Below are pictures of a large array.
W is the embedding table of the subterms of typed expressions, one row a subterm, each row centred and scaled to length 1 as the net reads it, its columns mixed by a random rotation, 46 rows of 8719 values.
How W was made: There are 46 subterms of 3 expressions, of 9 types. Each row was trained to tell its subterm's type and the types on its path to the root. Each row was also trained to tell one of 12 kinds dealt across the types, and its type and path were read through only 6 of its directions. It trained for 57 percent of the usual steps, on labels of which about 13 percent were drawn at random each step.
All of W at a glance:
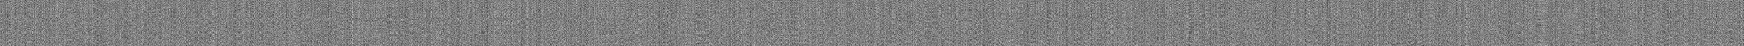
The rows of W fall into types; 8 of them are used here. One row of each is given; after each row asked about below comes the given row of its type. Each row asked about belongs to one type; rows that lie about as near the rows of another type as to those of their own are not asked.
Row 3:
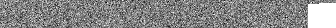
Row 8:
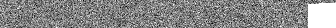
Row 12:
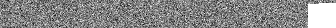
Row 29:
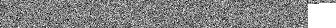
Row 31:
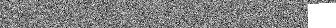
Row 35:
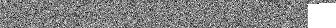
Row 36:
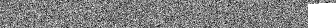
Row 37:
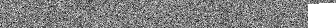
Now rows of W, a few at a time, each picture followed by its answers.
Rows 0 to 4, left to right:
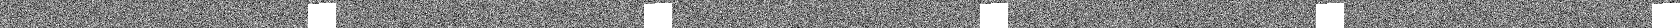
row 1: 36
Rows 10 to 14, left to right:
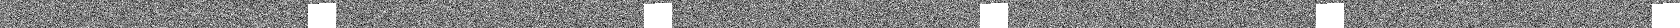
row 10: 3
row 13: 3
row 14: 35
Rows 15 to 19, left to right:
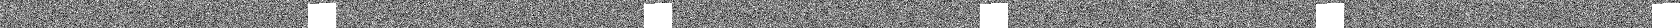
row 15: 12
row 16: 12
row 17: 35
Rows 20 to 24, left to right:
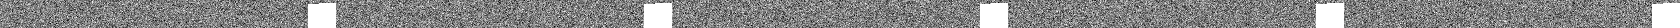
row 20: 29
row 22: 12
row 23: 35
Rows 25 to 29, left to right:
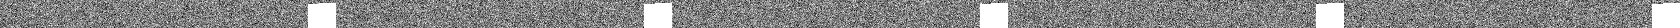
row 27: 12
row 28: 3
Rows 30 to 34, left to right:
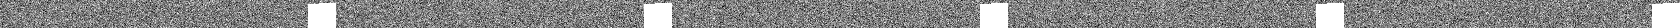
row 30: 36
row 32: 31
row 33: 31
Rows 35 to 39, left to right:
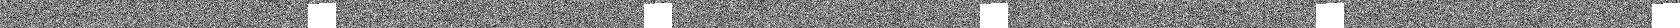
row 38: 36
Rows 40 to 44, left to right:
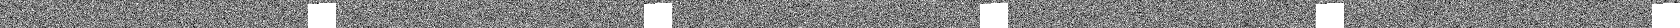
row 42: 36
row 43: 35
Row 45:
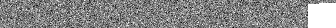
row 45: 8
